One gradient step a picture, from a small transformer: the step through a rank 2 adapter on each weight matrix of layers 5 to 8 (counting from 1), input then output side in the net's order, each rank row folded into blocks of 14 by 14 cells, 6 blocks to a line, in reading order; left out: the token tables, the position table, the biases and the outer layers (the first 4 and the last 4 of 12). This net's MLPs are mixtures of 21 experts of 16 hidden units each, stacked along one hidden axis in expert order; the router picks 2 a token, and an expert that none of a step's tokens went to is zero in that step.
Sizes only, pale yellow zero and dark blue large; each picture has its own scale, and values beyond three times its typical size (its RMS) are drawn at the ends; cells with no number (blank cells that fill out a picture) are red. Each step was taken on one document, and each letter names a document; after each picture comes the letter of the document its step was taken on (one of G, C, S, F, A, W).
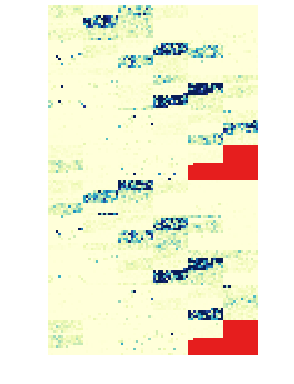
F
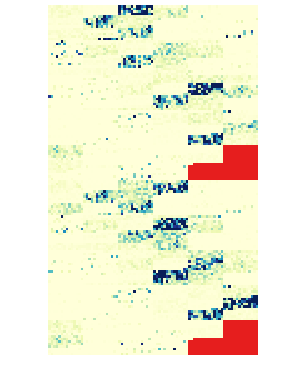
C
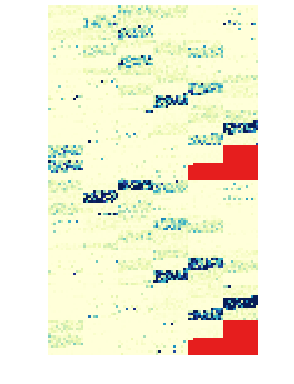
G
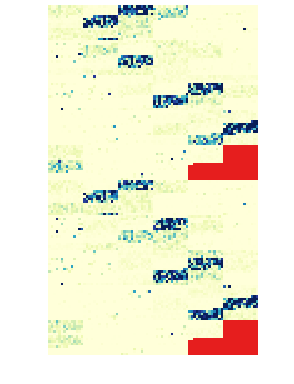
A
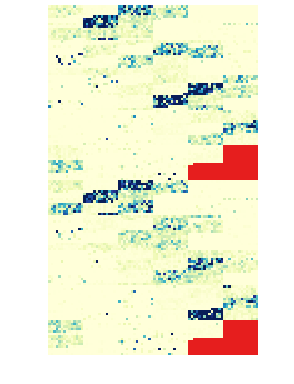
F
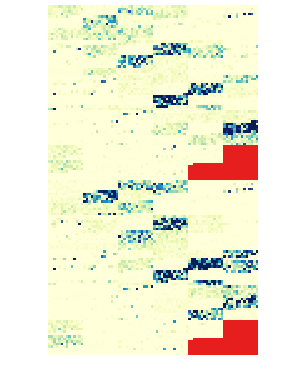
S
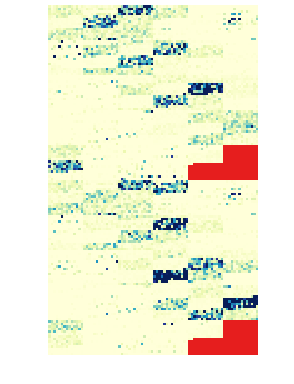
G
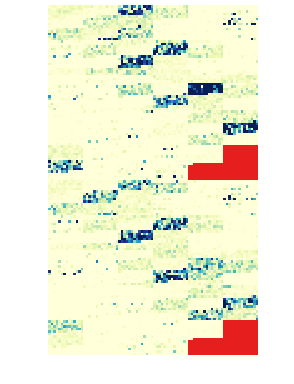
G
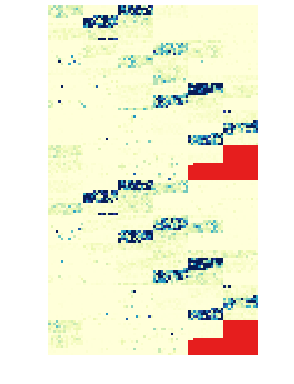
F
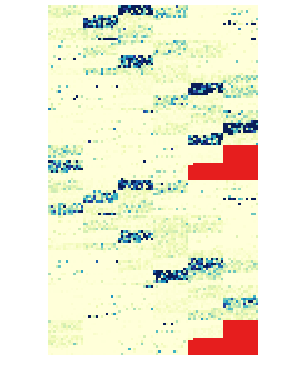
G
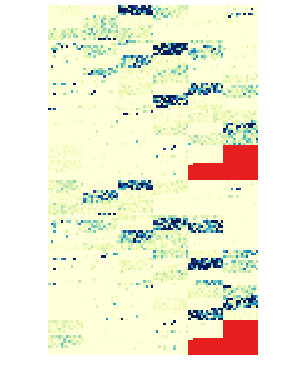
S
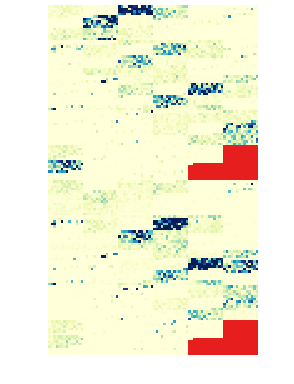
S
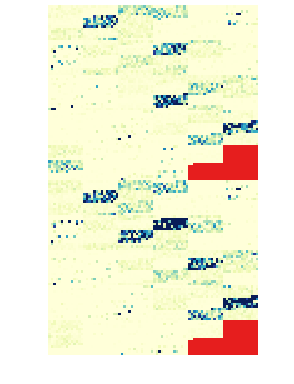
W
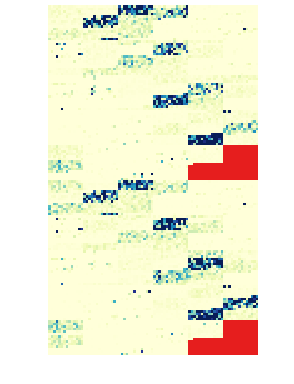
A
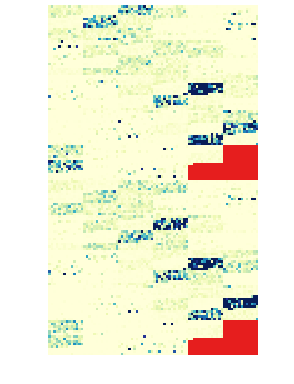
G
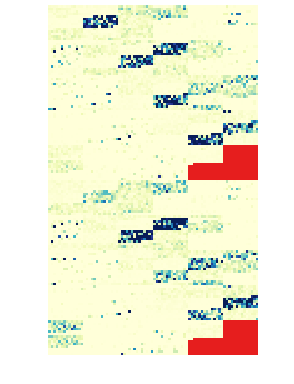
W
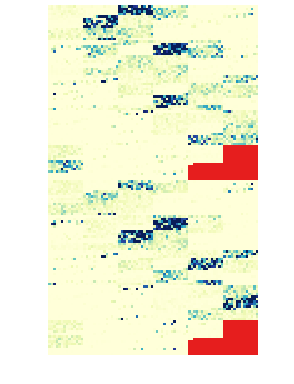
S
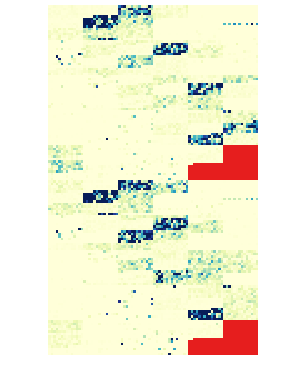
F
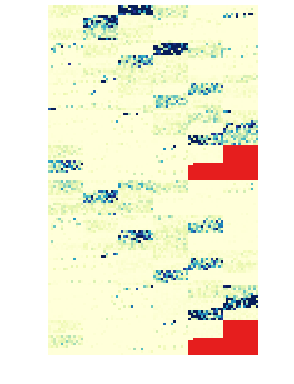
S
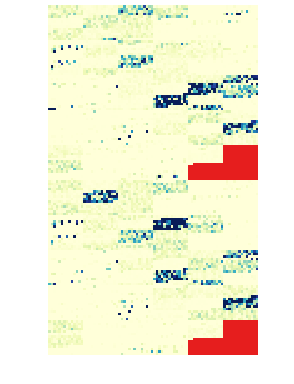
W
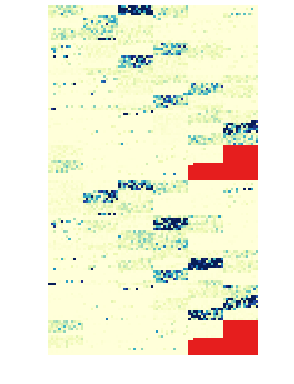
S
